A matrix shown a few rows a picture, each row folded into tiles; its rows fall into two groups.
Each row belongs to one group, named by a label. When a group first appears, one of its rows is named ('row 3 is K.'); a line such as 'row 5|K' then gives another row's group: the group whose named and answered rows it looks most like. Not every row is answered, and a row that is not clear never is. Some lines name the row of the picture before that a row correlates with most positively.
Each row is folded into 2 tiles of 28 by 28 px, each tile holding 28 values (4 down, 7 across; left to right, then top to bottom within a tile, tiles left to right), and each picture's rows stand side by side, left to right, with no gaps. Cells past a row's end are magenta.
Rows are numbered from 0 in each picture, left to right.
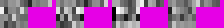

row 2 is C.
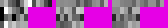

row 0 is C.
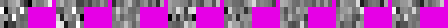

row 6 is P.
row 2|P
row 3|C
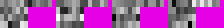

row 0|P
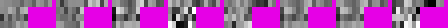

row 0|C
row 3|P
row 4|P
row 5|C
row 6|C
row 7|P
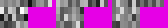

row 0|C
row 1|P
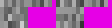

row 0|P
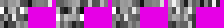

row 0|C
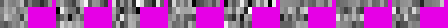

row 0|P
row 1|C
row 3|P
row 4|P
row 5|C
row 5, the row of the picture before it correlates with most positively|0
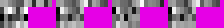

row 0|C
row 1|C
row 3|C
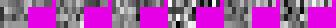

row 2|P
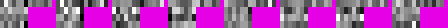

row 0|P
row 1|P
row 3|C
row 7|P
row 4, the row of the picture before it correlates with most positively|3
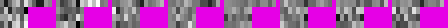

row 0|P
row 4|C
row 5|P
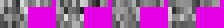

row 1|P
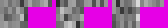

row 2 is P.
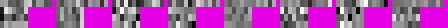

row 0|C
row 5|C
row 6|C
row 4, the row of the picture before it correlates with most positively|2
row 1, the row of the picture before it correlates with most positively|2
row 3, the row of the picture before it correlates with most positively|1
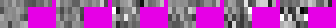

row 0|P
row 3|C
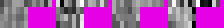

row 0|P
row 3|P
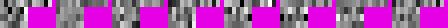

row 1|P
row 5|C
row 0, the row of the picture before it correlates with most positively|0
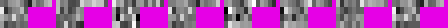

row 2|P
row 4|C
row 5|C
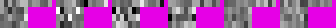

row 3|C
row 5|P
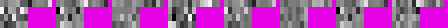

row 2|P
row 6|C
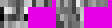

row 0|C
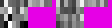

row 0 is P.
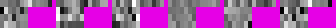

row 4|P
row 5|C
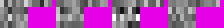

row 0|P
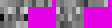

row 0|C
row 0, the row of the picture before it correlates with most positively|3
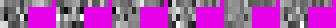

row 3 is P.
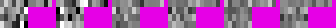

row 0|P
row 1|C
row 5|C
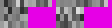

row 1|C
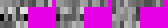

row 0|C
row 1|C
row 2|P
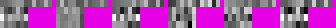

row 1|P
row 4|C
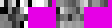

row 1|C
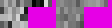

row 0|P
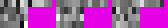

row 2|C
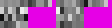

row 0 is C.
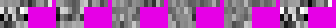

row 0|C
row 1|C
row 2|P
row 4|P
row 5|C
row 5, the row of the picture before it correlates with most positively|0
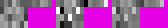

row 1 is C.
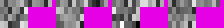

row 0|P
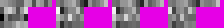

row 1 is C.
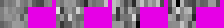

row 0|P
